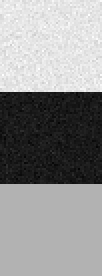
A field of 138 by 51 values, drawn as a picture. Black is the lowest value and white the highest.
It is made of 3 by 1 panels. Panel 1,1: very high, fine-grained, faint in contrast. Panel 2,1: very low, fine-grained, faint in contrast. Panel 3,1: high, flat.
